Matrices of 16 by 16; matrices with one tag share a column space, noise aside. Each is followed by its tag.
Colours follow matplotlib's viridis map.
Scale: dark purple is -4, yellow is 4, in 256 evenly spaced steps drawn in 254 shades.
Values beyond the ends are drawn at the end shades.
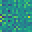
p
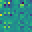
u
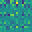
u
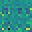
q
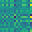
p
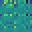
u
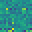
q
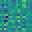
p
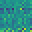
q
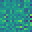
p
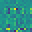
q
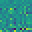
q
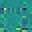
q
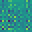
p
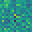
p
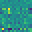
q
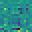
q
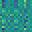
p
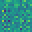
p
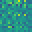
u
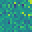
u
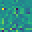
q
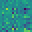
q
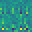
q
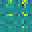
u
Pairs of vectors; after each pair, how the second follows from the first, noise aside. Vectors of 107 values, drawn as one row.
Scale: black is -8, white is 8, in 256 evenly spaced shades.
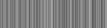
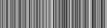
scaled up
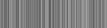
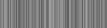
sign-scrambled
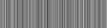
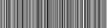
scaled up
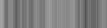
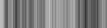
scaled up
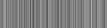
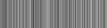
sign-scrambled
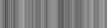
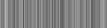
sign-scrambled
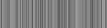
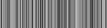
scaled up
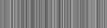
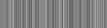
sign-scrambled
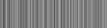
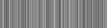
sign-scrambled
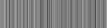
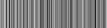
scaled up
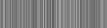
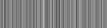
sign-scrambled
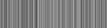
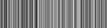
scaled up
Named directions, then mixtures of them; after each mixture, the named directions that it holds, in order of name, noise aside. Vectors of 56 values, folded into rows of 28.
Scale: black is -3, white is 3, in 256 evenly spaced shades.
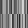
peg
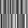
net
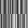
net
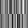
net, peg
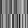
peg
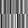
net, peg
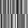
net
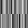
net, peg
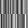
net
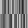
peg
